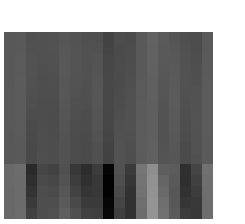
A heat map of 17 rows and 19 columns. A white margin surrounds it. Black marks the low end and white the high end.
The bottom middle is the ninth with the lowest average. No overall slope runs across the table. On average the colour sits 30% of the way up the scale. The top left is the smoothest part. A horizontal seam about 70% of the way down splits the table, and the top part is calmer. Streaks run downward.
